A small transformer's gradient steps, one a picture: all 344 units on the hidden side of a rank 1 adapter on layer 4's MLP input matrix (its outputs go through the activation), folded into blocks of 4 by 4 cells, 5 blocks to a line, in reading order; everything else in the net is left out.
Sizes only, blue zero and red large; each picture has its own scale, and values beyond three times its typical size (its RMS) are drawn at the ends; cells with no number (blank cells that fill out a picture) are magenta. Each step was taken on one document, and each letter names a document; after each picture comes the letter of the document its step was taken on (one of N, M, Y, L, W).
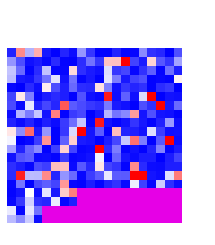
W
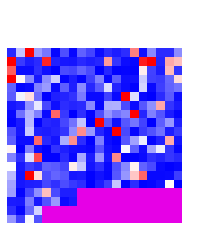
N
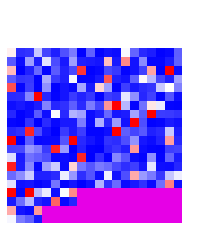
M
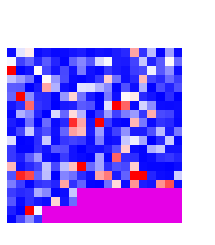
N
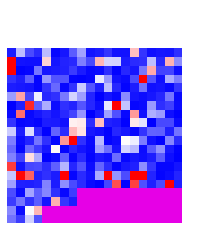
N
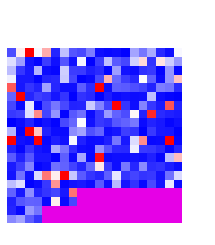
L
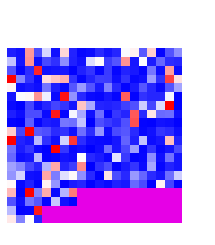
M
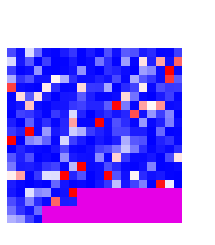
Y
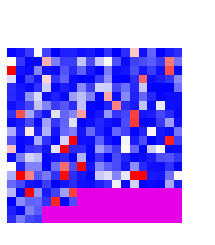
N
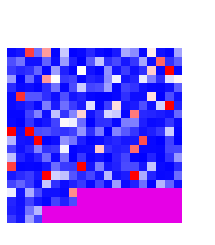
M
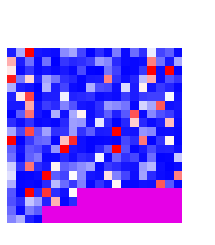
Y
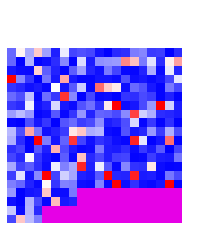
L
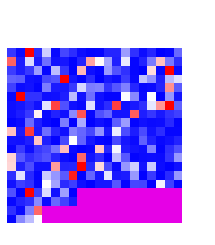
M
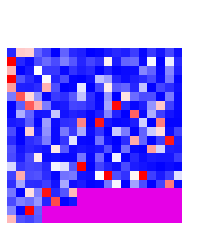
N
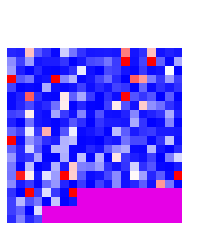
Y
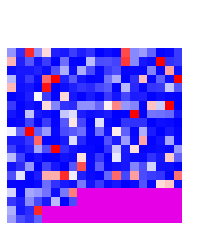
M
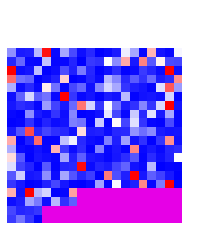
M
